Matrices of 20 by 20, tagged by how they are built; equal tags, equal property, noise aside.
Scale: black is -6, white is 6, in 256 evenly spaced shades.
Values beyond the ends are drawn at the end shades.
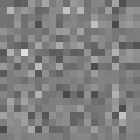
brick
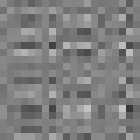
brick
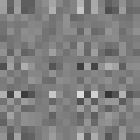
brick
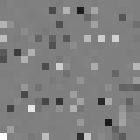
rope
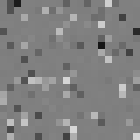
rope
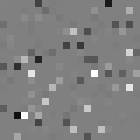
rope
